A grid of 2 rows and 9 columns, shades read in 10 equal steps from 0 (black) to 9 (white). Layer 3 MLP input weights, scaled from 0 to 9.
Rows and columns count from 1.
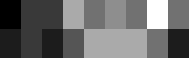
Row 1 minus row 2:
-1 0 1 3 -2 -1 -2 5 3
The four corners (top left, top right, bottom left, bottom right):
0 4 1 1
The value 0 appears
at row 1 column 1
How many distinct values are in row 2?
5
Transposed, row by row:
0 1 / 2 2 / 2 1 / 6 3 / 4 6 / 5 6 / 4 6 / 9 4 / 4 1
